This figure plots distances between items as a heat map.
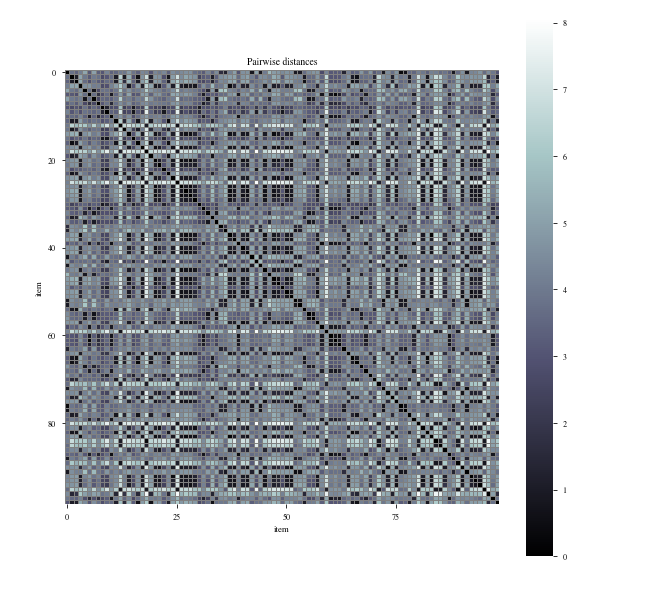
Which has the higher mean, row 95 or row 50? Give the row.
95
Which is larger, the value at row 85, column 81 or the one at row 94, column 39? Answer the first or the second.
the first
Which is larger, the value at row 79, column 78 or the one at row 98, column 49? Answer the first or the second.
the first
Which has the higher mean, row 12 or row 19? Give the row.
12
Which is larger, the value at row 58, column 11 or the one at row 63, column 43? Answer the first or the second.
the second
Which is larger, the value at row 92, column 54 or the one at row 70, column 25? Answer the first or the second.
the second
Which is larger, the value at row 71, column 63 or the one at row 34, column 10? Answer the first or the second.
the first
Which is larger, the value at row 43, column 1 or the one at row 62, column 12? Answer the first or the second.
the second
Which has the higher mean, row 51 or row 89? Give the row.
89
